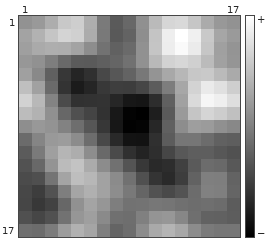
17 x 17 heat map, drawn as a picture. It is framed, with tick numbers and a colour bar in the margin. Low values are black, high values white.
Ninth with the lowest average: centre. Lone odd cells: none. Stripes: none. Ninth with the highest average: top right.
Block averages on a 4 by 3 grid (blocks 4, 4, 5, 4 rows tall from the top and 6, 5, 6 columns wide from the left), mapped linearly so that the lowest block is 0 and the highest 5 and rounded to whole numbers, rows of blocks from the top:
435
205
302
222
